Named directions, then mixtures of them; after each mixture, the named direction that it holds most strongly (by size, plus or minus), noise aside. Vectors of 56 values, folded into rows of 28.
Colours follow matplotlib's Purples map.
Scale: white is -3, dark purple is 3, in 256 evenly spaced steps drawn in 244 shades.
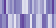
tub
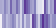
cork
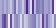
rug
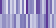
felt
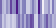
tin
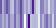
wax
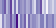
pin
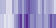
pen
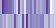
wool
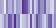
tub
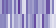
wool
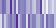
pin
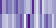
wax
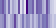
felt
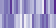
cork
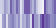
cork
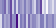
pin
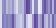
tin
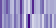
wax
